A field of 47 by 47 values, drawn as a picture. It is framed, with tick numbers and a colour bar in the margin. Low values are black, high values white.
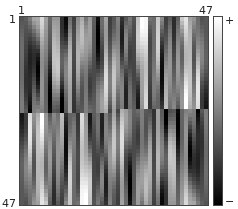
Grain: streaks running down. Symmetry: a half turn. Slope: none.
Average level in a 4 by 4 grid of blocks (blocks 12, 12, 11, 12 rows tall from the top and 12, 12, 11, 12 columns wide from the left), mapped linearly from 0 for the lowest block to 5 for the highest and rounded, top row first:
2 3 5 3
0 4 2 4
5 3 3 0
3 5 3 2
